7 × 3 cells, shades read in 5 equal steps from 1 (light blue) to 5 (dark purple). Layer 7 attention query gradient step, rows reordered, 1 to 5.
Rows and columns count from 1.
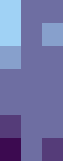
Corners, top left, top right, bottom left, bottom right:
1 3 5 4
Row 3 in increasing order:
2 3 3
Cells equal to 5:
1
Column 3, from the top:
3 2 3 3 3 3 4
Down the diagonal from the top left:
1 3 3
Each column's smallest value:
1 3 2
